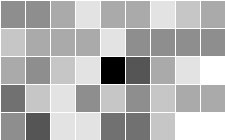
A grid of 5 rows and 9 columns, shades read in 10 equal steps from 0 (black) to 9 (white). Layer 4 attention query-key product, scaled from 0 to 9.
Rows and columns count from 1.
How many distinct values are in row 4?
5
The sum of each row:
57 53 52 55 57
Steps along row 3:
down up up down up up up up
